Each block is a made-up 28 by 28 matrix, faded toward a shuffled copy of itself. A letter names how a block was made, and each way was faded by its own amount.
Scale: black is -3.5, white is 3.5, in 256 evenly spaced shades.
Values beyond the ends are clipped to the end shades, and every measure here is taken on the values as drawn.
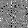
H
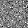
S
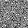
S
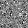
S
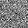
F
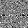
F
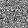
F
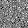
S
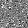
S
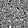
S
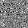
F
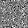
H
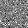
S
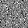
S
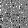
H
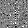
H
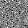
S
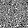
F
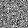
S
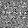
F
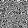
F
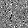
H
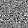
F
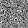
F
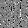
H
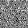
F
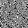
S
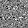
F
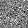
S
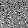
H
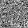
F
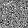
S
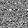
F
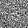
F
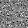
S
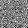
S
